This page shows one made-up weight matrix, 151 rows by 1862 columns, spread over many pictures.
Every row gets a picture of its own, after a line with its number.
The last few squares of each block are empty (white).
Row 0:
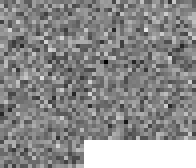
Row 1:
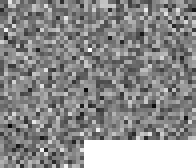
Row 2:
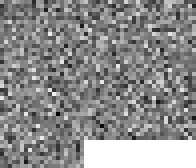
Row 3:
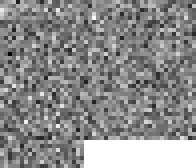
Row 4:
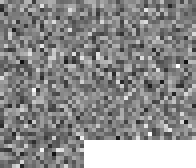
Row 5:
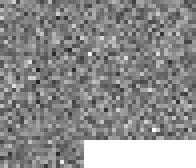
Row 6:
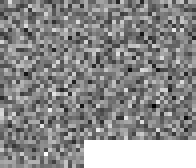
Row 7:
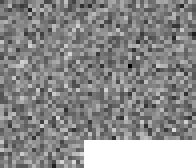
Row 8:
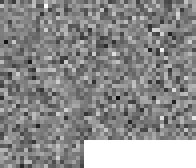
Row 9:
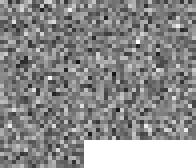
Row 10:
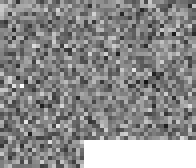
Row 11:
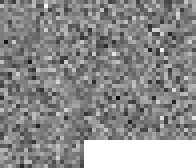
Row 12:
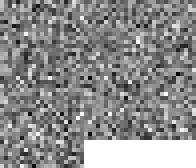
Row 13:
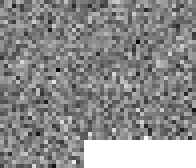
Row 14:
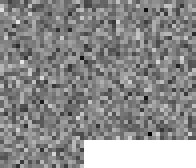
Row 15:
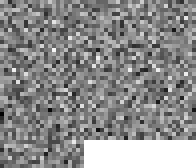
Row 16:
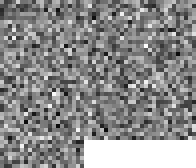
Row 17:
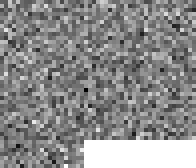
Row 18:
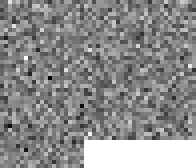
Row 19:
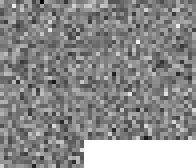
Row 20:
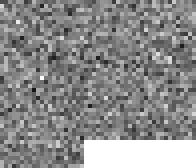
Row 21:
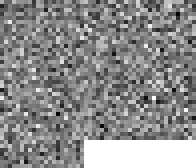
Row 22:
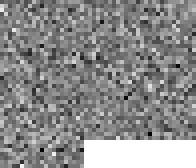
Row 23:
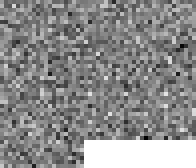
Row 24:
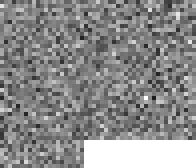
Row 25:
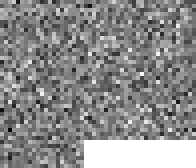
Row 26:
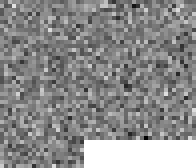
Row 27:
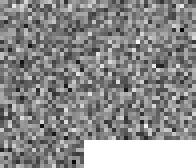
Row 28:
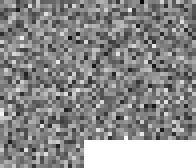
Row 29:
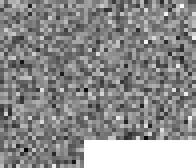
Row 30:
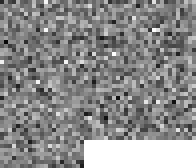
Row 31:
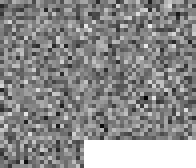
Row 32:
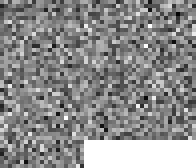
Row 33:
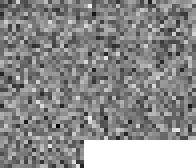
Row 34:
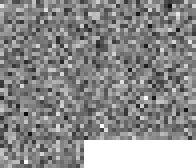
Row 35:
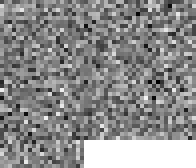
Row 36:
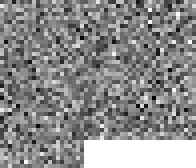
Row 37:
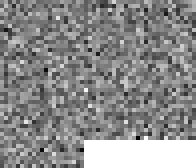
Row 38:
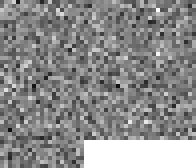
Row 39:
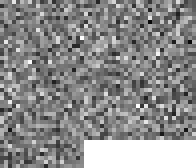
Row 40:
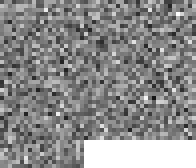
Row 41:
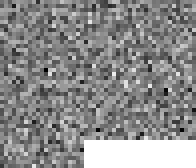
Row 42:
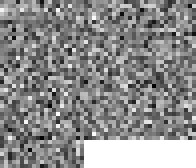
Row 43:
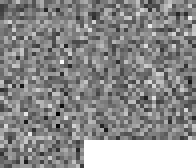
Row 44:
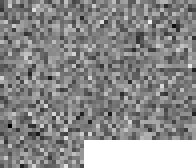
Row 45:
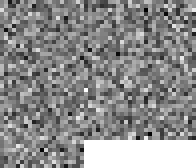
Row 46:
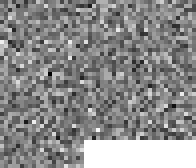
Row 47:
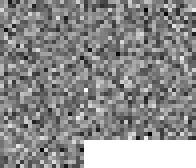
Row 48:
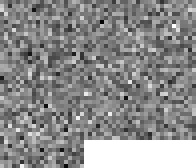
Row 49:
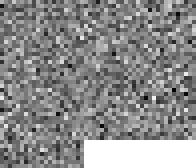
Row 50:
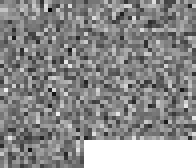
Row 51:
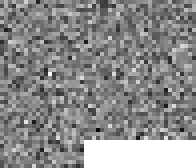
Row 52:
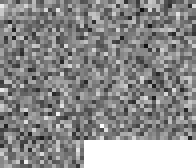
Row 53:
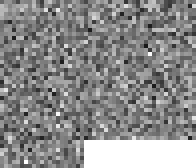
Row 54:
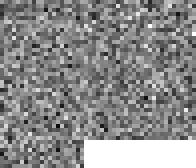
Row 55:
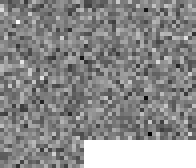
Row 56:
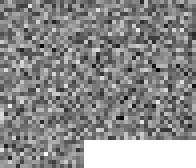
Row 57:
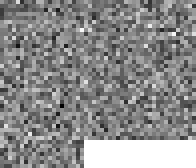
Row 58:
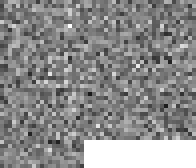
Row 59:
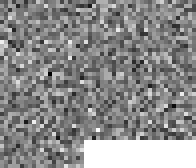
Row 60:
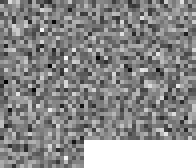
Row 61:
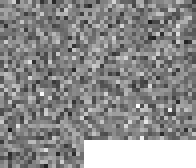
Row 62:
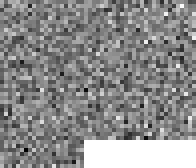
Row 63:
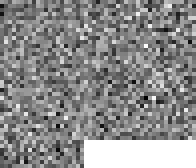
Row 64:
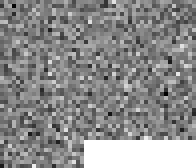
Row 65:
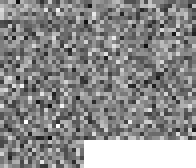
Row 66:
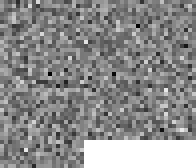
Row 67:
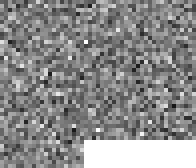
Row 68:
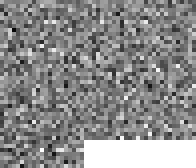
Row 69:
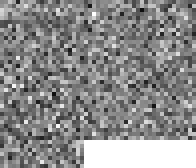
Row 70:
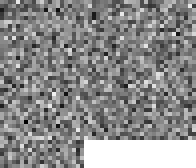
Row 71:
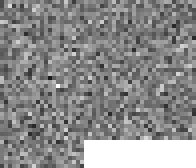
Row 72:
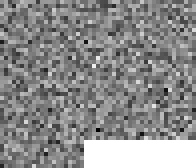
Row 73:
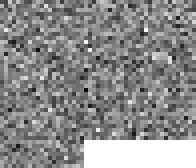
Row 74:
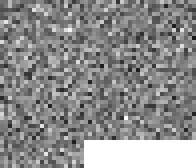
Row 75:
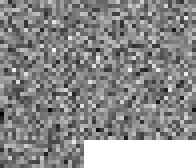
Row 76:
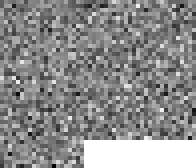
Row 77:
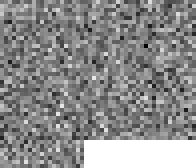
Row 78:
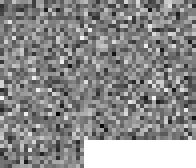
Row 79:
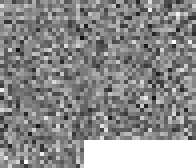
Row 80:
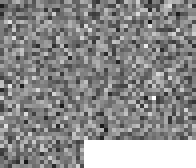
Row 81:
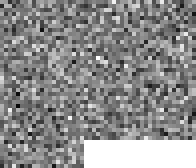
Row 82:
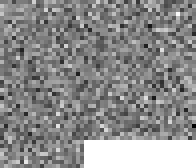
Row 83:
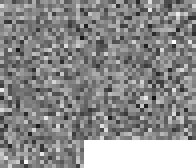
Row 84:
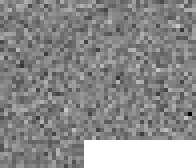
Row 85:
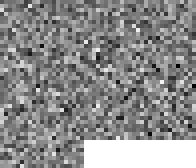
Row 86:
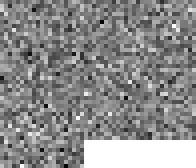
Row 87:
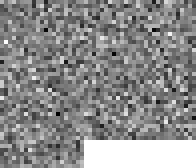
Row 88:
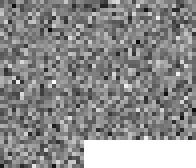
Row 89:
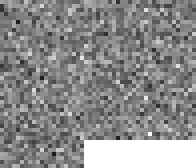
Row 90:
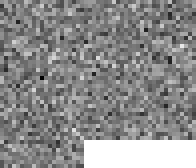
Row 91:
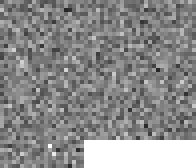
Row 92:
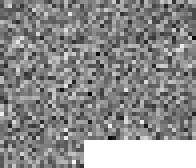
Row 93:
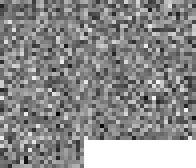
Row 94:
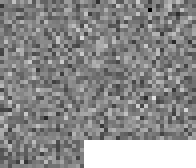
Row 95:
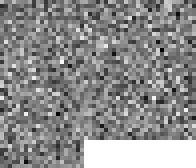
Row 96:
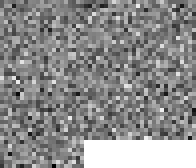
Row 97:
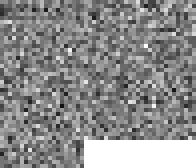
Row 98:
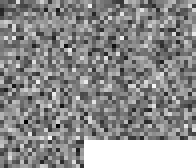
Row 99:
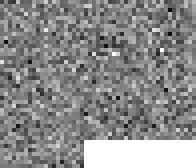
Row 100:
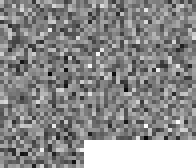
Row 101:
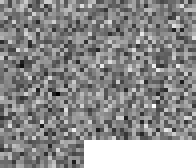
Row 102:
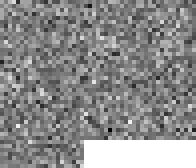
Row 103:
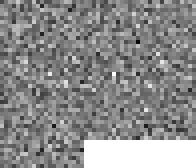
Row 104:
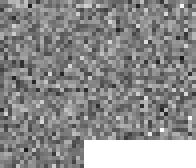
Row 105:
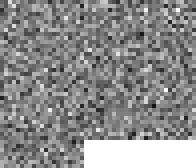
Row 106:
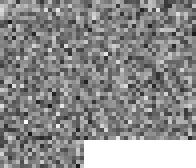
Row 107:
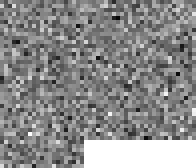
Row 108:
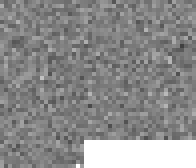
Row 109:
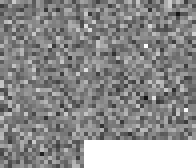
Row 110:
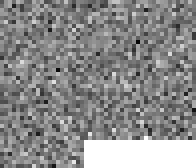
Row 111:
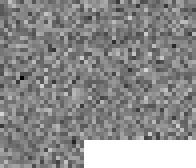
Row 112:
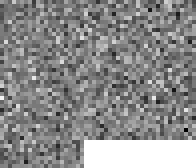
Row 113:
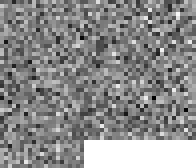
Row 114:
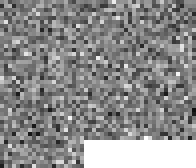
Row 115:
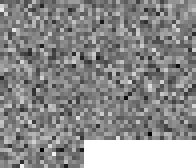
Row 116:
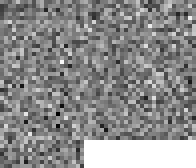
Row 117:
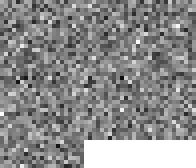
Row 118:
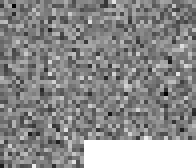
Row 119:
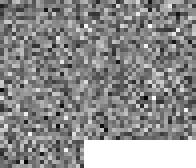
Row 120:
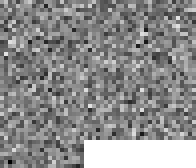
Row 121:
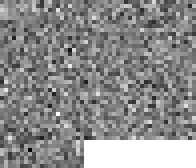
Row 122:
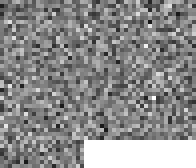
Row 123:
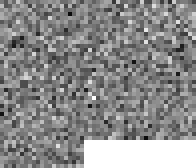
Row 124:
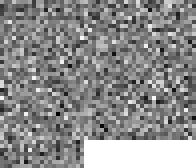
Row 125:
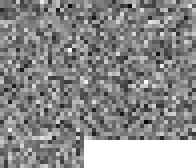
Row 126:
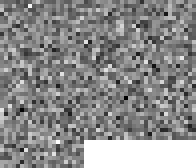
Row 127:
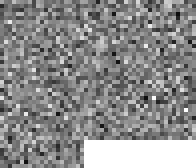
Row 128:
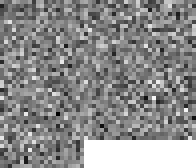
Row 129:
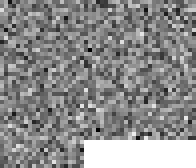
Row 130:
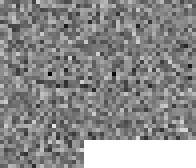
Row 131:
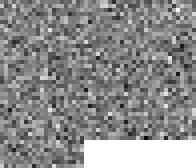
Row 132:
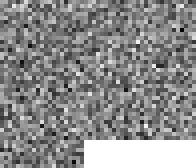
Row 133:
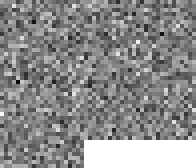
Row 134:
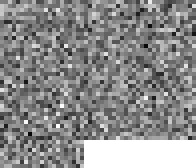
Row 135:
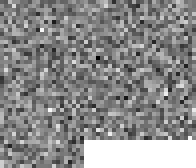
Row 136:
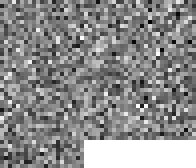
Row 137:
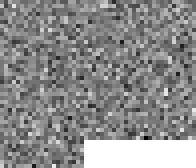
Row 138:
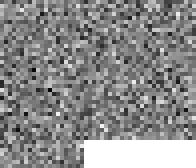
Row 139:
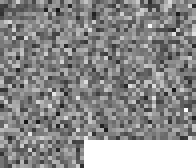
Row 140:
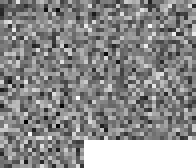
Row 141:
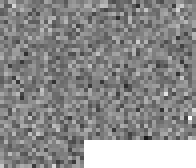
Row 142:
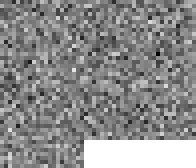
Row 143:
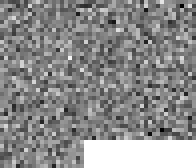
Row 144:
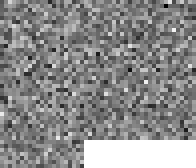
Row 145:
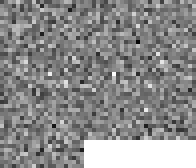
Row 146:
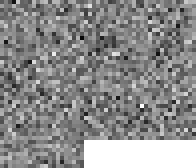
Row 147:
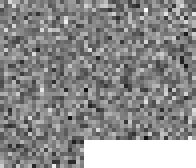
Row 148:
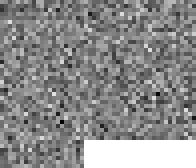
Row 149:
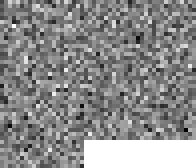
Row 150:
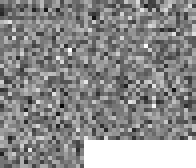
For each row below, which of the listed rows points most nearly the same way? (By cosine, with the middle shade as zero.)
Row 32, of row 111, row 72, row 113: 111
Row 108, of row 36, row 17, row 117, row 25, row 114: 17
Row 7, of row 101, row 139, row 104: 139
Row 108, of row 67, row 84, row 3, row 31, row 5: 67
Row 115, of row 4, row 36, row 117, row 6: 117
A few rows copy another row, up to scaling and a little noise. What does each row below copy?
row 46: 59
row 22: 115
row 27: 132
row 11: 8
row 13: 110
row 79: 83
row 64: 118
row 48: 86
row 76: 96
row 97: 150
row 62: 29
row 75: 15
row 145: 103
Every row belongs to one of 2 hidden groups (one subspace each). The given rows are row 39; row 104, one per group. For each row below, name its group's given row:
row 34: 39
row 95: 39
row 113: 39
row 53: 39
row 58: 104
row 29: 104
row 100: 104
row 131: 104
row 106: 39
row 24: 39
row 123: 104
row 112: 39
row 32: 39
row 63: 39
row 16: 39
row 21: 39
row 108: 104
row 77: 39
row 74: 104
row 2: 39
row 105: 104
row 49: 39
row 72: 104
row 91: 104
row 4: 104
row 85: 104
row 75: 104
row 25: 39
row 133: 104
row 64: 104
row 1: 104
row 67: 104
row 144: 104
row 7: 104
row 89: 104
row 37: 104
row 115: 104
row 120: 104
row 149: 104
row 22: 104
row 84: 104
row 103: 104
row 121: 39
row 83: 39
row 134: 39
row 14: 104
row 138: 39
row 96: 104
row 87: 39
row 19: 104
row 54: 39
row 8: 39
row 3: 39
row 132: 104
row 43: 39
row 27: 104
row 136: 39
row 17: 104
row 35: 39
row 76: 104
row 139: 39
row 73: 104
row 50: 39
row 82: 39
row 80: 39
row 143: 104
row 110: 104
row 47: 104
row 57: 39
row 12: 104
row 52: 39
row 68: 104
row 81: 104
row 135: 104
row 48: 104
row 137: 104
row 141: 104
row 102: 39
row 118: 104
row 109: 39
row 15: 104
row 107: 104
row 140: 39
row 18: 104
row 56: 104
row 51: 104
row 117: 104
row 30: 39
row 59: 104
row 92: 104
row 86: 104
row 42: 39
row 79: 39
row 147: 104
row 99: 39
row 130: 104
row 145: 104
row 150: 39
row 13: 104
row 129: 104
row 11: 39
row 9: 104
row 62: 104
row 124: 39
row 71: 104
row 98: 39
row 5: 39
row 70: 39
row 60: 104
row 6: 104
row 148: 39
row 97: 39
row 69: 39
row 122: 39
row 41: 104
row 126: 104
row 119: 39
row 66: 104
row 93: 39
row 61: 39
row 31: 39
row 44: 104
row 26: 104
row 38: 39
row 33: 39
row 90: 104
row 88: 104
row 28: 104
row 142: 39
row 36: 39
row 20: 104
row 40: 39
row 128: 39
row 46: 104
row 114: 104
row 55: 104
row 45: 104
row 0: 104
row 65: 39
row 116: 39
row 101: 104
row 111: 104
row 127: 39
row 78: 39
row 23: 104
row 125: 39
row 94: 39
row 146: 39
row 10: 39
